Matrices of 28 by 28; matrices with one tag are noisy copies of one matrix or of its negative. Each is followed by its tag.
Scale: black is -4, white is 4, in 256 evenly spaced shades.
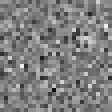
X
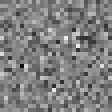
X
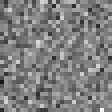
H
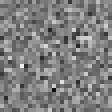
X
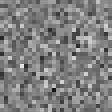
X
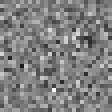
X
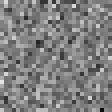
H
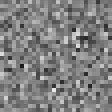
X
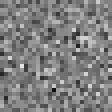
X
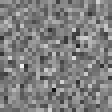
X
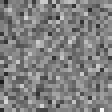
H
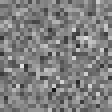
X
